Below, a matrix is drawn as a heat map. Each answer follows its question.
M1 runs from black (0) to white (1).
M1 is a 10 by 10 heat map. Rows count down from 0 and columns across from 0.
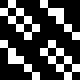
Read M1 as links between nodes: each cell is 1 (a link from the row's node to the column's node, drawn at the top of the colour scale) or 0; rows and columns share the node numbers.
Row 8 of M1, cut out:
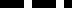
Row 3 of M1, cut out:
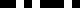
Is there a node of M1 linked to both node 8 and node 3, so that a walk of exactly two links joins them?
no
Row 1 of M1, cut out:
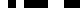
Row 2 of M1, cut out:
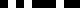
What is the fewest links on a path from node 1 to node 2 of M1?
1
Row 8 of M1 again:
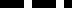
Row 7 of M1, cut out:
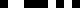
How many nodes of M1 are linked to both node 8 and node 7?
0
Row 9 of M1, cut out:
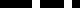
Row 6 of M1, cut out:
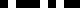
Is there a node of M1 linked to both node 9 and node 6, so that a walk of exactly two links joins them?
no
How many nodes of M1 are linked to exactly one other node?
0
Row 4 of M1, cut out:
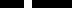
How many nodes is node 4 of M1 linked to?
2
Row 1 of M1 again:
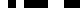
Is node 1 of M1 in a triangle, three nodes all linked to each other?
yes
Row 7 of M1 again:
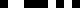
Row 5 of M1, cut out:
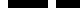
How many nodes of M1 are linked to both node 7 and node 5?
1
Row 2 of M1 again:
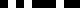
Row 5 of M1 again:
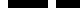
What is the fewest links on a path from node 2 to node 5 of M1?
3
